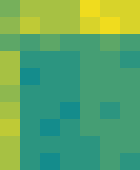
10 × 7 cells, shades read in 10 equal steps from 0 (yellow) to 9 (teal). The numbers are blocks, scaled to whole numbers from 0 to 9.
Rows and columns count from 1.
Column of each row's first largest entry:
1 1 2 2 2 2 4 3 2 3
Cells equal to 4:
2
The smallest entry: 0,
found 2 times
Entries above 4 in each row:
1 0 7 6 6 6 6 6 6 6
